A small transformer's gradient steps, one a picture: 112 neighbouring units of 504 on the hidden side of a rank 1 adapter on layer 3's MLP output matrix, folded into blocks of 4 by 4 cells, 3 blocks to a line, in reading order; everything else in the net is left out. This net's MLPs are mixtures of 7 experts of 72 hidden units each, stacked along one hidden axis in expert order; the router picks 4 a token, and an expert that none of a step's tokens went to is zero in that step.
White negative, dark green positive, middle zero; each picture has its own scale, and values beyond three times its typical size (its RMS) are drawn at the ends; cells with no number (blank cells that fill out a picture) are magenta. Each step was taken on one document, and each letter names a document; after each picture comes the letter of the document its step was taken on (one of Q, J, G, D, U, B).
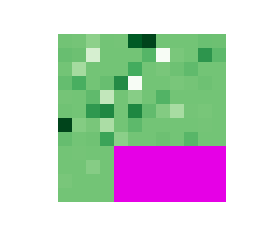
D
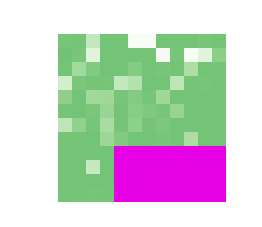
D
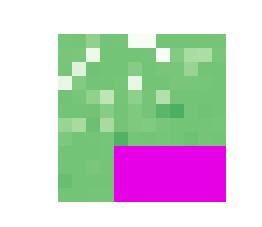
D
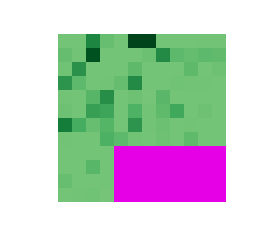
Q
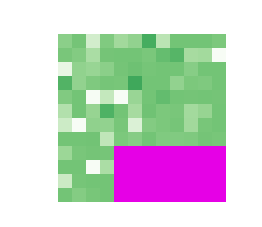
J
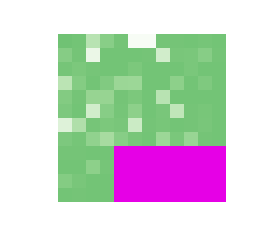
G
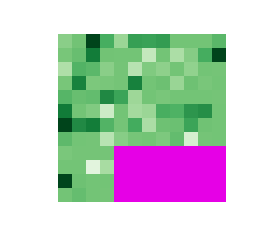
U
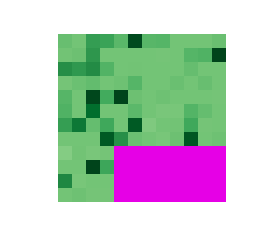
J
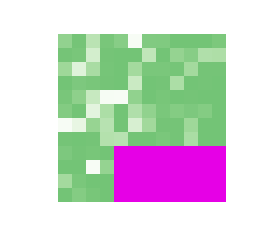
U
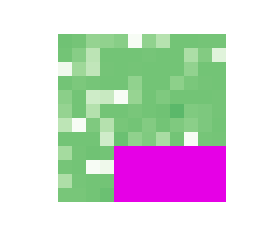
J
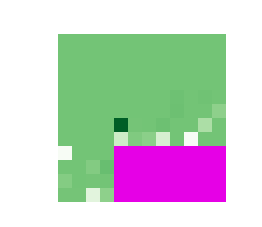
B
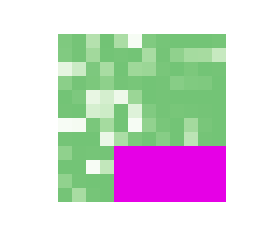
U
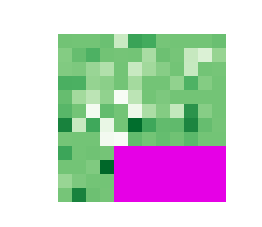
U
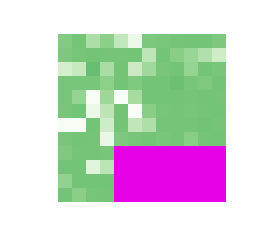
U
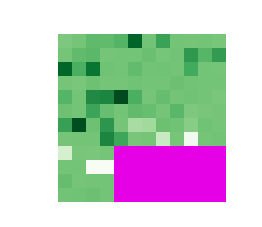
J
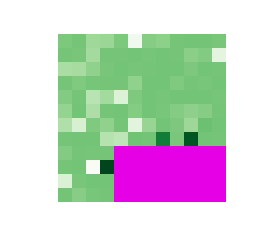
J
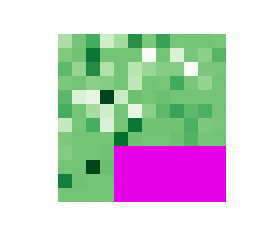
U
